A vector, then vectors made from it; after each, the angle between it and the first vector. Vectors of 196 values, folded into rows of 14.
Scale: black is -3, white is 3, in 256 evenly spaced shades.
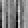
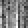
nearly opposite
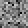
orthogonal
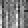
nearly opposite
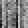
nearly parallel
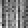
nearly opposite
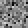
orthogonal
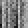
nearly parallel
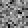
orthogonal
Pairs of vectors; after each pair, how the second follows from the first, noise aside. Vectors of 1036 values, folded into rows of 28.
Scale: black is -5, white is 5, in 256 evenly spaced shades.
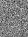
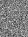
reversed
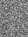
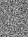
reversed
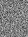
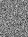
reversed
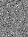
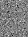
sign-scrambled
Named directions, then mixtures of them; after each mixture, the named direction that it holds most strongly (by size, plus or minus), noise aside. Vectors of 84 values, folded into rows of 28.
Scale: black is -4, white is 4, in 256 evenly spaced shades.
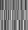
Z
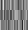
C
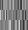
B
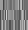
B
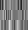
Z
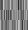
C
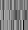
C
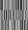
B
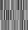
C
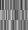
Z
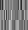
Z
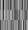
C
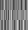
Z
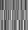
Z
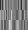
Z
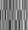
B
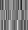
Z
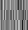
C
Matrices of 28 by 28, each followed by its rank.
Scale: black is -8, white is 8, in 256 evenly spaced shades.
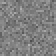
full rank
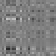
two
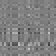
two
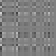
one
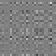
two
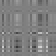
one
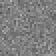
full rank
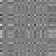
two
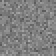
full rank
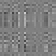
two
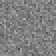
full rank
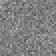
full rank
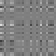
one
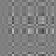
one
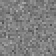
full rank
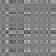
one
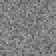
full rank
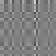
one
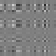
one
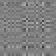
two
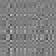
two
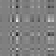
one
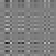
one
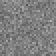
full rank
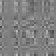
two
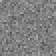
full rank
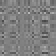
two
